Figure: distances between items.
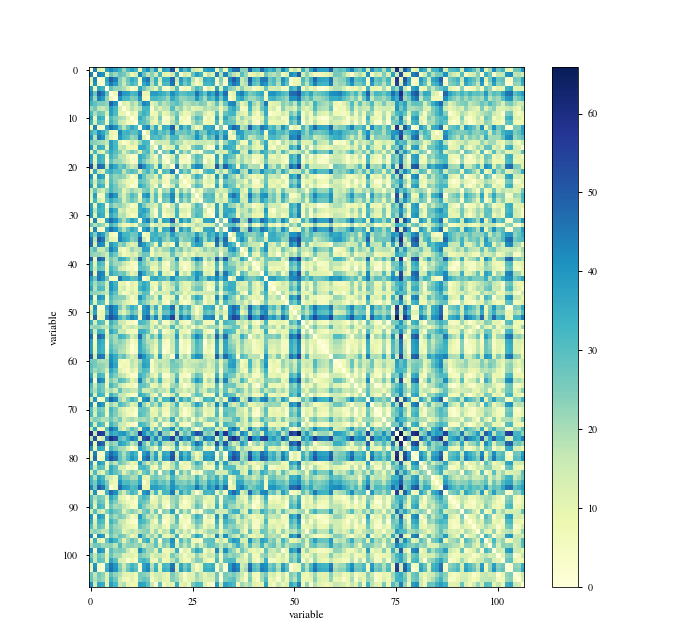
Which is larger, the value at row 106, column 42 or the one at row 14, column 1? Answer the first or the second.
the second
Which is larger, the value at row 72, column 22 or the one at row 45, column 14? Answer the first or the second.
the second
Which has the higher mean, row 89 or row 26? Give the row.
26
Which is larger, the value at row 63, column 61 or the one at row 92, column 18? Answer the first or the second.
the first
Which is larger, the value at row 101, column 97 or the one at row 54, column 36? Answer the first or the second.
the first
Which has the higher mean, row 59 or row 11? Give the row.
59
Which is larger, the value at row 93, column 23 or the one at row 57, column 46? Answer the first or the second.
the second
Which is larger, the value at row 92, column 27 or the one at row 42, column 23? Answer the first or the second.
the first
